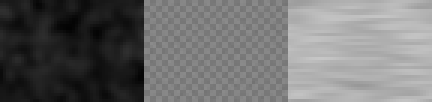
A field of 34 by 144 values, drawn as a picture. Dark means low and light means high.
It is made of 1 by 3 panels. Panel 1,1: very low, blotchy, faint in contrast. Panel 1,2: middling, checkered, faint in contrast. Panel 1,3: high, streaked across, faint in contrast.
